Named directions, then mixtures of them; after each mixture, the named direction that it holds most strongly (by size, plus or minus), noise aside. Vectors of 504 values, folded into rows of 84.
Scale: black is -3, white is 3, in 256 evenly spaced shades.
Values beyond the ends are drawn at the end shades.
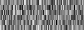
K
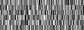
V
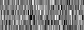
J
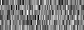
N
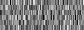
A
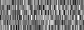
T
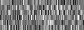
T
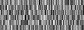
V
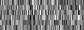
J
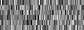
N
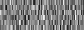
A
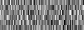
J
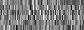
T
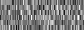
T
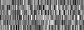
T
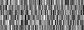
V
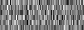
V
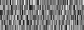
A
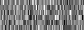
J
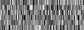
T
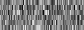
K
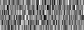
V
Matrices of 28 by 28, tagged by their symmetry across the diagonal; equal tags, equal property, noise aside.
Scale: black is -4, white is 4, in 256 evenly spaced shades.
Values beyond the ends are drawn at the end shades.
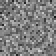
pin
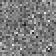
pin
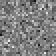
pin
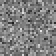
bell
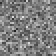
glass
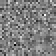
bell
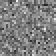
glass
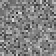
pin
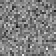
glass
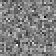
bell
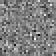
bell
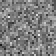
glass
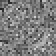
pin
